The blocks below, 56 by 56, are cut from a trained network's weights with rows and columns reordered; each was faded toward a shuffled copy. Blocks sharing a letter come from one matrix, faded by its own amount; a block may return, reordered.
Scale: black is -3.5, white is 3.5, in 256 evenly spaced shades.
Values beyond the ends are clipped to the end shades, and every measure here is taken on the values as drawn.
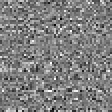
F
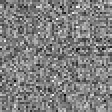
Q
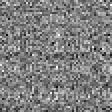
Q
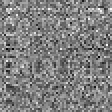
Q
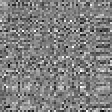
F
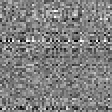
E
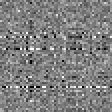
E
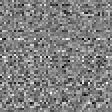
F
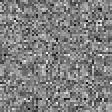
Q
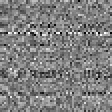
E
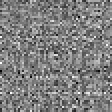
Q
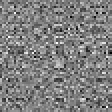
F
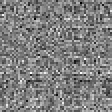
Q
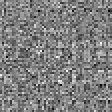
Q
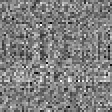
Q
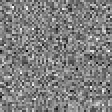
Q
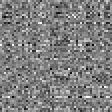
F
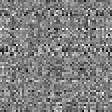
F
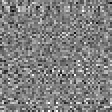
F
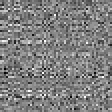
F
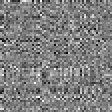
F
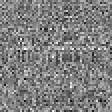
Q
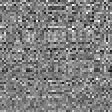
F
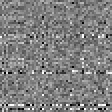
E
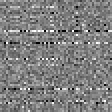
E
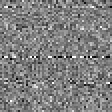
E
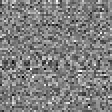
Q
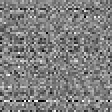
E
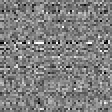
E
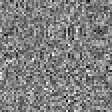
Q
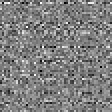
F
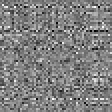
F
